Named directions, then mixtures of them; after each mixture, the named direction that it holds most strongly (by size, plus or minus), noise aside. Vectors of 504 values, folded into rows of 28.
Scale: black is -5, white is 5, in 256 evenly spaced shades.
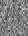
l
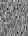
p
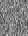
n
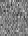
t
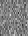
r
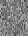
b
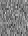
p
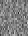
r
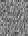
t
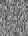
b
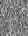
n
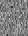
n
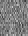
n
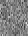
b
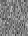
b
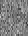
b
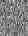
b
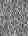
r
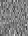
r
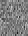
p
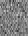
t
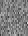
l
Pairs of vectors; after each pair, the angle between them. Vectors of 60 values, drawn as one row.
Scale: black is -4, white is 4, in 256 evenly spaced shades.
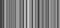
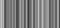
nearly opposite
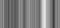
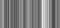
nearly parallel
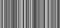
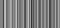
partly opposed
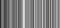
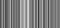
partly aligned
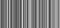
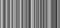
partly opposed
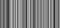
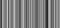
orthogonal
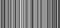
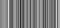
partly opposed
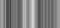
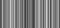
partly opposed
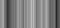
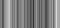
nearly opposite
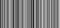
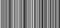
nearly opposite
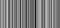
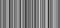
partly aligned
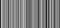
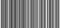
nearly opposite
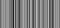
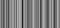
partly opposed
